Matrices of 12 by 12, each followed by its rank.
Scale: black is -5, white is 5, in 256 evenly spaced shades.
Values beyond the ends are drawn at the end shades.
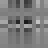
one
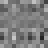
two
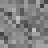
full rank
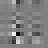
one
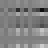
one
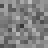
full rank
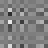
one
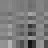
one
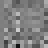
two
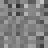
two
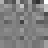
two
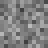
full rank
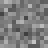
full rank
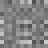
two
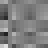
one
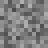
full rank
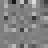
two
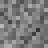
full rank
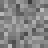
full rank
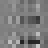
two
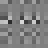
one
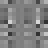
one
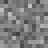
full rank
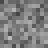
full rank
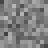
full rank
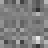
two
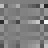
one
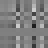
one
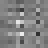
two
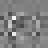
two
